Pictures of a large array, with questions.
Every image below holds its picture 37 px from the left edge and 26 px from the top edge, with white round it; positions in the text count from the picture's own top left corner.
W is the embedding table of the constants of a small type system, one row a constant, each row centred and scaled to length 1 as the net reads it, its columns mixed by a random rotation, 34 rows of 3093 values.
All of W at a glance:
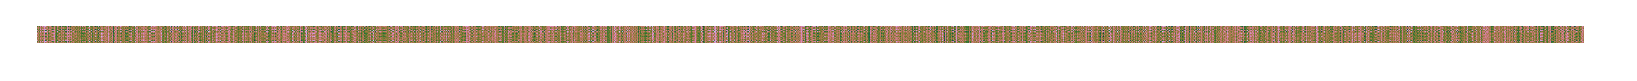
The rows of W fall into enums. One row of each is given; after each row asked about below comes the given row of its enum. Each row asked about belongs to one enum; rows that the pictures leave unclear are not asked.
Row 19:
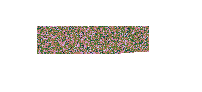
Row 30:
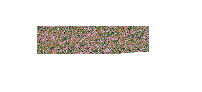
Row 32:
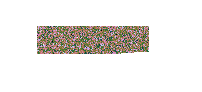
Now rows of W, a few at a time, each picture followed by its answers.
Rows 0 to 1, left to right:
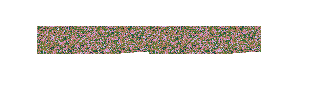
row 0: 30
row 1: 30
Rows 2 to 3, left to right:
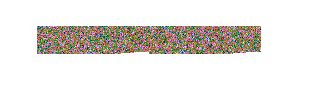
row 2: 19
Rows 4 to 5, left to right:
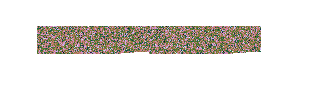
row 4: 19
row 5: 32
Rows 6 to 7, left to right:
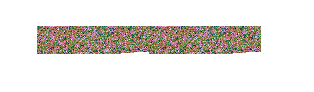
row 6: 30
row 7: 30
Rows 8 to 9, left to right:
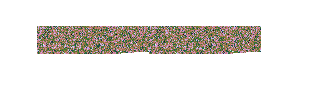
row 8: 32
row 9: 32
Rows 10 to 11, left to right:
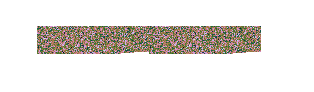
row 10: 19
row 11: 19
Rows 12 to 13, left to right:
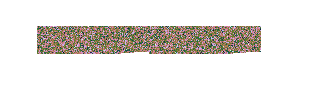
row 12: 19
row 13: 32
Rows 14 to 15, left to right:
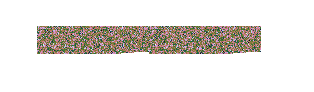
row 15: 32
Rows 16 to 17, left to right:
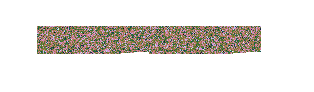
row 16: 30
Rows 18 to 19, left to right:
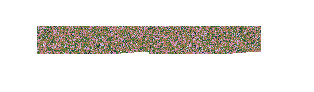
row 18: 32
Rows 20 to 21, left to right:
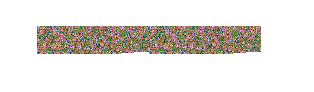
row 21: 32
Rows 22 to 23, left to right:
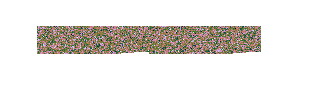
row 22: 32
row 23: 30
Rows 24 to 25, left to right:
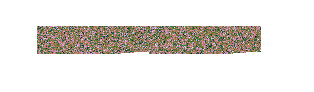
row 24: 19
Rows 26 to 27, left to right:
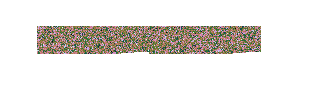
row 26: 32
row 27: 30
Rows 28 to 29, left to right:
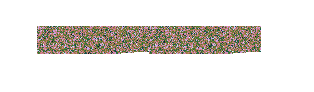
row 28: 32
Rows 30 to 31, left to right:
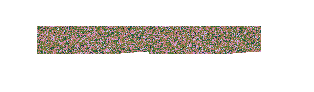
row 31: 19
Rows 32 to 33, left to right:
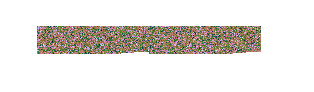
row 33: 19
